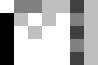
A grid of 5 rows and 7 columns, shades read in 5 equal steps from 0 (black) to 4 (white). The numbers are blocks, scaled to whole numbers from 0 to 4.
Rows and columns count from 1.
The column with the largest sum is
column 5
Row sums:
18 19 19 21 20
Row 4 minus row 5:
0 0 0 0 0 1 0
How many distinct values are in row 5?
4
